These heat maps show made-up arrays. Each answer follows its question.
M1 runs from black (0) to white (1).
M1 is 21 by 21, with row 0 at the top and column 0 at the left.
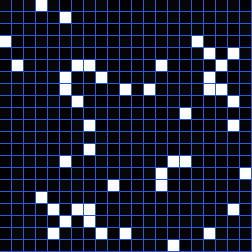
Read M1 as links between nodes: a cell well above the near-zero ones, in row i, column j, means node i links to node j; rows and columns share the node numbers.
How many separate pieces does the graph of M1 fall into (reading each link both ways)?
4
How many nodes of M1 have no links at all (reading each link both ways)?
2
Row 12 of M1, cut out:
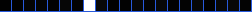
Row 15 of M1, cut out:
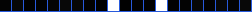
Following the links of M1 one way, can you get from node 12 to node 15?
yes
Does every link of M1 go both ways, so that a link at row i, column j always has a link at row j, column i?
yes
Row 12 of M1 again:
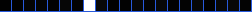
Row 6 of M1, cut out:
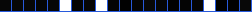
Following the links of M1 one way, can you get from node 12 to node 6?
yes
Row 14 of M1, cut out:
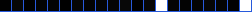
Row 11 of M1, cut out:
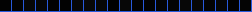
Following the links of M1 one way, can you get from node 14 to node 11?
no
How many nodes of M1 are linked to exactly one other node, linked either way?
6
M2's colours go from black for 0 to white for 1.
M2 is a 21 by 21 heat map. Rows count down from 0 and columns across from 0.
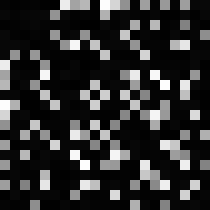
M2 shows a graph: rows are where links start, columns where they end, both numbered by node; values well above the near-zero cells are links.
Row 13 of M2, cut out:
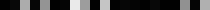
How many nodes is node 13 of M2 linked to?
7
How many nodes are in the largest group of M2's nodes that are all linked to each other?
4
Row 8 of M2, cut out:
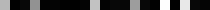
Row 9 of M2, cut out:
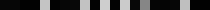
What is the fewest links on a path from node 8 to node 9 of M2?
1
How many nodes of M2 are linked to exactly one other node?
0
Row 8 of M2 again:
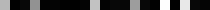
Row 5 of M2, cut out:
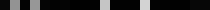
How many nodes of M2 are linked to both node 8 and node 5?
1
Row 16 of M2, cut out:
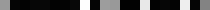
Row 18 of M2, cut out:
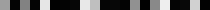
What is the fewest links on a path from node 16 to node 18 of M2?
1
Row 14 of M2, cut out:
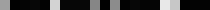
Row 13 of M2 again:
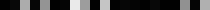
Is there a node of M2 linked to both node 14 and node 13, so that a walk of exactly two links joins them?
no
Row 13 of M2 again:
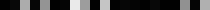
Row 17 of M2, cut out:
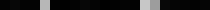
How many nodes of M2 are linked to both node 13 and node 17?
1
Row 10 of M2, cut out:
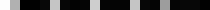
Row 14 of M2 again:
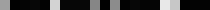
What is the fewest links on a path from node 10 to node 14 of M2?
2
